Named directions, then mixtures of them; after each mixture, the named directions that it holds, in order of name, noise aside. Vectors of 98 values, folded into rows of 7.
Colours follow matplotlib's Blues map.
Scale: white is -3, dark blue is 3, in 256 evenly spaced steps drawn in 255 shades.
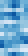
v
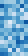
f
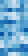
v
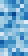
f, v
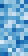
f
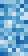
f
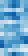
v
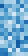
f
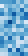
f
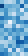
f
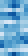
v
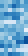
f, v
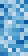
f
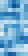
v
